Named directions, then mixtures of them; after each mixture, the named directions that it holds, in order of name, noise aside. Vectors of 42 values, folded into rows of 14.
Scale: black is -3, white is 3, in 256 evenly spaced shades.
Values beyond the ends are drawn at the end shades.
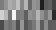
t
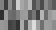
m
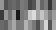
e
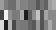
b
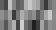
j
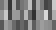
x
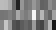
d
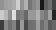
t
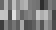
t, x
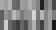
d, m, t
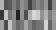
b, e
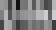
d, e, x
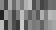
b, j, m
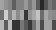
b, d, t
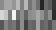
t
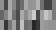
e, j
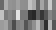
e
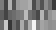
b, m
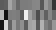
b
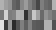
b, d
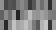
d, e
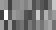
b, x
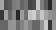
e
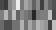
d, m, t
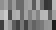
d, t, x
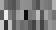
b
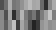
j
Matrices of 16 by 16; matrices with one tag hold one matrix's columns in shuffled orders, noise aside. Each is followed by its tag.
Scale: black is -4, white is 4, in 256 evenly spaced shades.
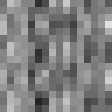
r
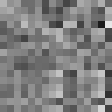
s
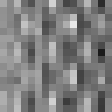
r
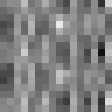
r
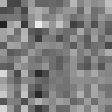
s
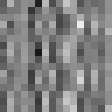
r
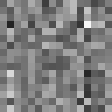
s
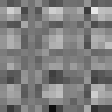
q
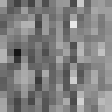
r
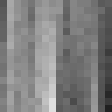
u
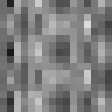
r
